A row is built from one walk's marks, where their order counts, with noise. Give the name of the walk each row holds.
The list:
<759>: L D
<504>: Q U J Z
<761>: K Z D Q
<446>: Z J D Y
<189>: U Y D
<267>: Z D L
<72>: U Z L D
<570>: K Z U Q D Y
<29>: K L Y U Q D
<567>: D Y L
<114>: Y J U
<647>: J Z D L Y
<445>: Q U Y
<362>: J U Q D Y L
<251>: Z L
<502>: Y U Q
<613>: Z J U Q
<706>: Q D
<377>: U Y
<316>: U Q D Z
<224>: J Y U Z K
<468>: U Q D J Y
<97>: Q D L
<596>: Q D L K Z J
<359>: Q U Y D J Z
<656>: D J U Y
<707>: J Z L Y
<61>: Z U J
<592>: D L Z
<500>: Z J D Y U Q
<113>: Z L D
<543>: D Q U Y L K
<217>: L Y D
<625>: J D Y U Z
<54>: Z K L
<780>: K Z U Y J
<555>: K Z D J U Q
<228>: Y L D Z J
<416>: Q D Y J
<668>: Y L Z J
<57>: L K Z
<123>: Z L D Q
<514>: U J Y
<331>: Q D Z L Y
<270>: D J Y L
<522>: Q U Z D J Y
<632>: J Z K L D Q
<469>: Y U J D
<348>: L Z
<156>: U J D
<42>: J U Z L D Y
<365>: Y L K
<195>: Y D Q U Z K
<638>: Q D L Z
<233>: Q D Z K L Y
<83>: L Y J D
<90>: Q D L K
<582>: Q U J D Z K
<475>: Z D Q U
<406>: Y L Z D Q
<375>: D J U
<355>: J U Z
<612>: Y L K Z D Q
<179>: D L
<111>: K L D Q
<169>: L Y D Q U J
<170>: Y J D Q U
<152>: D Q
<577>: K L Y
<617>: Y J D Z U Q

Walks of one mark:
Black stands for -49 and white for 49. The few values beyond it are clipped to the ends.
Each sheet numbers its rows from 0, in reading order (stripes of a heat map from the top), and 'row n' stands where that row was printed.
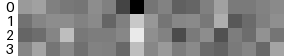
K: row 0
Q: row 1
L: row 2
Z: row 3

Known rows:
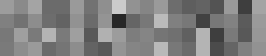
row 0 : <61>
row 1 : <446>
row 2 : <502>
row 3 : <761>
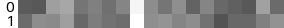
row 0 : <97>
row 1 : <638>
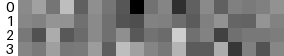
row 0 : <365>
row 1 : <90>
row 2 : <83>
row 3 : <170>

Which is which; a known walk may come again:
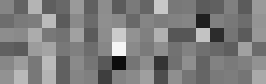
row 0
<416>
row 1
<647>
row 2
<555>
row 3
<97>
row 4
<365>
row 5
<57>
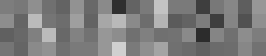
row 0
<446>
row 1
<169>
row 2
<567>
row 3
<72>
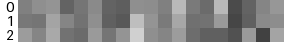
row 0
<761>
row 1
<632>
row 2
<61>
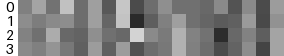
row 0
<445>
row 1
<656>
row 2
<228>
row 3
<522>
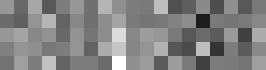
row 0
<375>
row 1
<270>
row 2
<355>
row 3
<475>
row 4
<348>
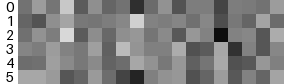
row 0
<233>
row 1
<179>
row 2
<707>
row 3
<170>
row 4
<111>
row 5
<582>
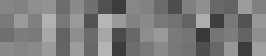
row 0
<90>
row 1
<502>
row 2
<42>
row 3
<514>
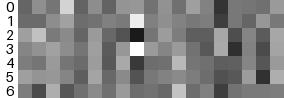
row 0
<331>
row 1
<267>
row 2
<195>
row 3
<613>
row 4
<468>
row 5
<780>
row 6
<83>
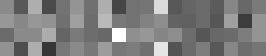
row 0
<469>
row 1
<114>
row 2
<638>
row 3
<156>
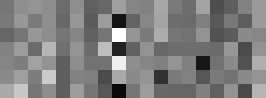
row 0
<612>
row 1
<570>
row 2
<123>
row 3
<377>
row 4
<668>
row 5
<54>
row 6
<224>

